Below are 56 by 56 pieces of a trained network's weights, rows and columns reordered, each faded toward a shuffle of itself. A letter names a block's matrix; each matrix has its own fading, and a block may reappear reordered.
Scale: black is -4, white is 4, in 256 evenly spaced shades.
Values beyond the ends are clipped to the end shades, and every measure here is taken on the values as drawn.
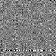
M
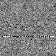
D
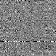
D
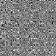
M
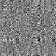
M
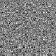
D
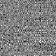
M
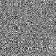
D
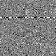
D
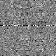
D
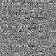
D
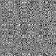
M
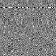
M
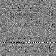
D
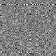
M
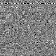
D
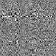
M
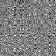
M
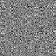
M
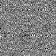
D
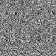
D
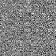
D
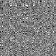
M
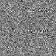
D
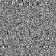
D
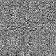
D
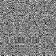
D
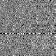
D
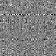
M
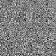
D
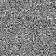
D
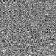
D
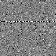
D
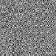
M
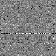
D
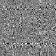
M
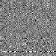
M
